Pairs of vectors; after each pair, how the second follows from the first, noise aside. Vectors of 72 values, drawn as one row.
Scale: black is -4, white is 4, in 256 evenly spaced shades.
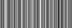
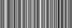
copied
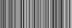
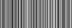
shuffled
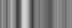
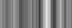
reversed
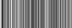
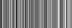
shuffled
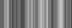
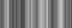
copied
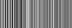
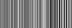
reversed
